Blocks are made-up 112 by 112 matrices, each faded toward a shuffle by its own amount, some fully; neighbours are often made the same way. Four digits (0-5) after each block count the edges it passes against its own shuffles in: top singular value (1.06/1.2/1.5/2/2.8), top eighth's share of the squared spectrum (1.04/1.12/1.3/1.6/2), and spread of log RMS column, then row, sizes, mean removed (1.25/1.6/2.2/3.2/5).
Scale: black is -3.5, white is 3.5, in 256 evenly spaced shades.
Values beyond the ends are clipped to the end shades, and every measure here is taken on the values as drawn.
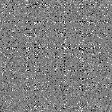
2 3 3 3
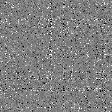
2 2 2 2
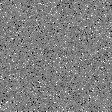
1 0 0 0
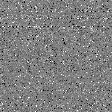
2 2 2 2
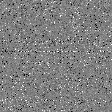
2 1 1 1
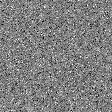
0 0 0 0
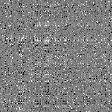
4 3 3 2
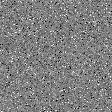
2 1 0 0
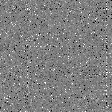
3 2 1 1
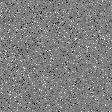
1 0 0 0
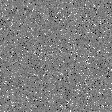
2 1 0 0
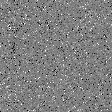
2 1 0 0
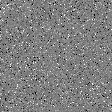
2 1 0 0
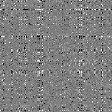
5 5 3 3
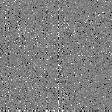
4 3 2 1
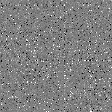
3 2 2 1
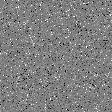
0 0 0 0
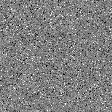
2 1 0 0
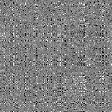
5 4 3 3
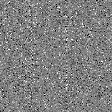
4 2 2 1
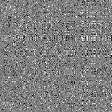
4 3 2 2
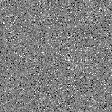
4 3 2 1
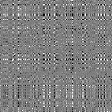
5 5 4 4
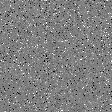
2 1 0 0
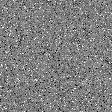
0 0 0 0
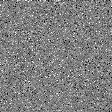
0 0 0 1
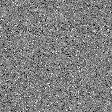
0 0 0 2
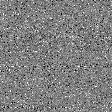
1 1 0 2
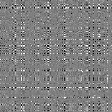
5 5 4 4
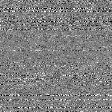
2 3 0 4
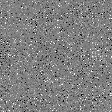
3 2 1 1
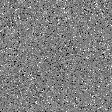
2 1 0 0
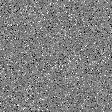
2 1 0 0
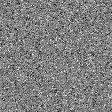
2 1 0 0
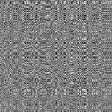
5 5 4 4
